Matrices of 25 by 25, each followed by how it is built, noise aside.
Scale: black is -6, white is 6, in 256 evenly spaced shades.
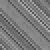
Toeplitz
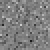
noise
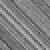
Toeplitz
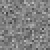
noise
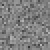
noise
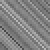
Toeplitz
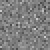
noise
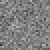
noise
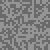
noise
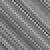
Toeplitz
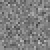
noise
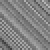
Toeplitz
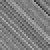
Toeplitz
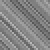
Toeplitz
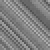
Toeplitz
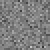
noise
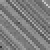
Toeplitz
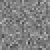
noise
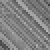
Toeplitz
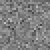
noise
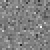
noise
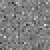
noise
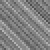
Toeplitz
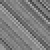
Toeplitz
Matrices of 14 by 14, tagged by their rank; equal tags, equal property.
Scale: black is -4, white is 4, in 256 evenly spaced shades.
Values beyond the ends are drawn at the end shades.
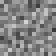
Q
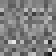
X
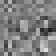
X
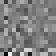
X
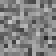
Q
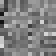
X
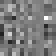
X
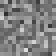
Q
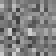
X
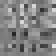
X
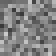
Q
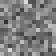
Q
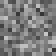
Q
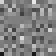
X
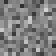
Q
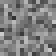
Q
